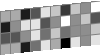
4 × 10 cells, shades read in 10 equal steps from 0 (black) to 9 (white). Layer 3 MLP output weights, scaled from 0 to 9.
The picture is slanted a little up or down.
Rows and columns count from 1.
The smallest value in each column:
1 3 1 3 3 5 0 5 5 3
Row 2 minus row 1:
-5 -1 7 5 -5 -2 7 -2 2 -6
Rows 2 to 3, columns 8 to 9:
5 7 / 5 5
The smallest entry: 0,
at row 4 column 7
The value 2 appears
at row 1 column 7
